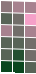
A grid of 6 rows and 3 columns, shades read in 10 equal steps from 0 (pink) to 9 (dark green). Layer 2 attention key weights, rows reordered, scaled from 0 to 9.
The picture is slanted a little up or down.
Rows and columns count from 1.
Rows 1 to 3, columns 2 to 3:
3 3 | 5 0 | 5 3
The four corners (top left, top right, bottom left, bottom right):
4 3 9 6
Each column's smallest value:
3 3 0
